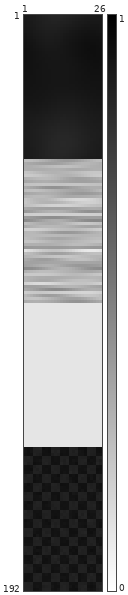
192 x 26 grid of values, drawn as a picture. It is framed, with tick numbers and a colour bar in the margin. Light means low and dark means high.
The table splits into 4 rows of 1 panel. Panel 1,1: very high, smooth, faint in contrast. Panel 2,1: low, streaked across. Panel 3,1: very low, flat. Panel 4,1: very high, checkered, faint in contrast.
